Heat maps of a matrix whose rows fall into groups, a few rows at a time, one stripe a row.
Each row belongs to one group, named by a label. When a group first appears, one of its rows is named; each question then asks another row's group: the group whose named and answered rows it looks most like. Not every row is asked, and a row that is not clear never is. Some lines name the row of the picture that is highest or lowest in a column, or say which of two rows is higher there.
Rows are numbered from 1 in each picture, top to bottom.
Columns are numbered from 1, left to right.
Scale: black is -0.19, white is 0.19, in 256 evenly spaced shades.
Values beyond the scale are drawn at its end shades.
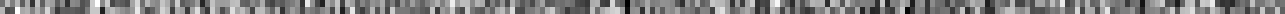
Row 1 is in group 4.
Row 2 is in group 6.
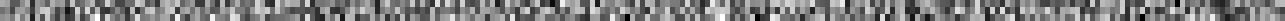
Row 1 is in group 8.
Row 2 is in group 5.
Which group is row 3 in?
4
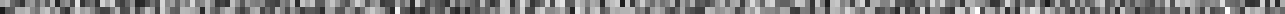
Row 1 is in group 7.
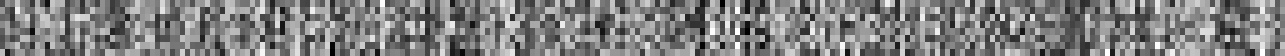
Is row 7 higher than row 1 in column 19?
Yes
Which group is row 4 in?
8
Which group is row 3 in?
5
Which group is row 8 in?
6
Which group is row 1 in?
4
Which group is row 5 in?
4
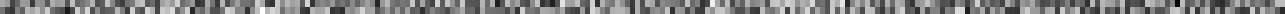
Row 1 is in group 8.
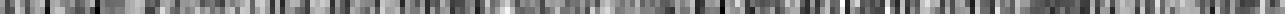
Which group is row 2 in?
6
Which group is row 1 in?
6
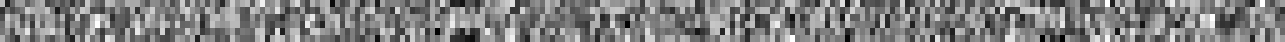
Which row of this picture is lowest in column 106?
6
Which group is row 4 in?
4
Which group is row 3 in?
4
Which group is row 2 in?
5
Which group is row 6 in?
8
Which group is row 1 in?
6
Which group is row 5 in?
8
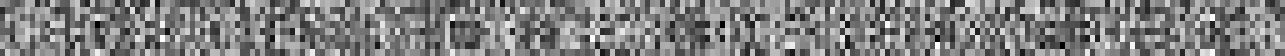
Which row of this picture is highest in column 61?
1
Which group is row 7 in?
8
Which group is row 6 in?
8
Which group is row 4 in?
8
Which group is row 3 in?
4
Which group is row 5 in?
5
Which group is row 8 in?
4
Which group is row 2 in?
5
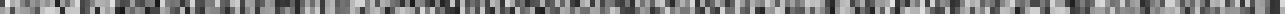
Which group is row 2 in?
7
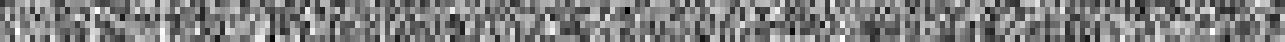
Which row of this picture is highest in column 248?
3
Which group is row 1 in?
5
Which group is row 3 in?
7
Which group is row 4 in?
6
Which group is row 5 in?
6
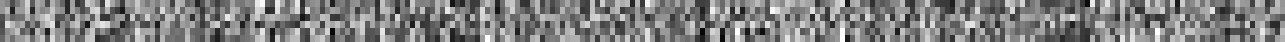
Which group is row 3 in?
5
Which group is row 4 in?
7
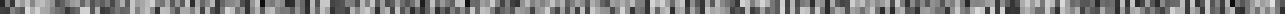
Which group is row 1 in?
5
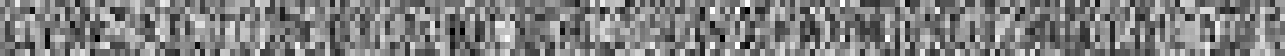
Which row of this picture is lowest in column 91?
5
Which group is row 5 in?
6
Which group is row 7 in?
4
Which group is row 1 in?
6
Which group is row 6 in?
6
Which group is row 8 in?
5
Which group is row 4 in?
6
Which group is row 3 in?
7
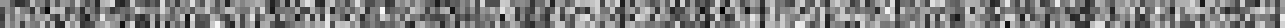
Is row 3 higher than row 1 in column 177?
No
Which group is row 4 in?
7
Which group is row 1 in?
7
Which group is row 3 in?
7
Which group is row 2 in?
4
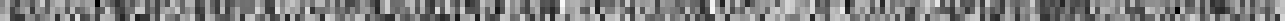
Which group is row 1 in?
8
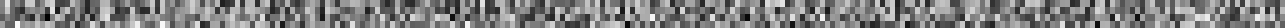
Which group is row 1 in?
7
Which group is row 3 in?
4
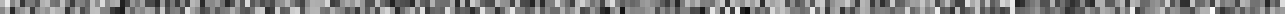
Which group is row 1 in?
7
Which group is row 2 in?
8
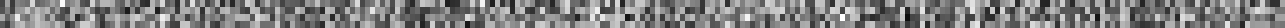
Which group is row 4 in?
5
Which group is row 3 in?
6
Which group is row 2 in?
5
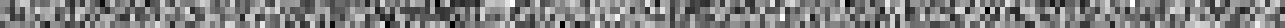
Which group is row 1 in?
8
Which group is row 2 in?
5
